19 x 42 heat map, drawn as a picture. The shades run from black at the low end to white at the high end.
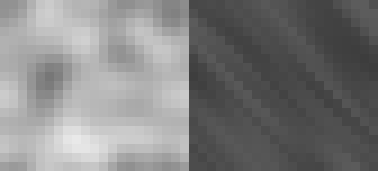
The table splits into one row of 2 panels. Panel 1,1: high, blotchy. Panel 1,2: low, slanting down to the right, faint in contrast.
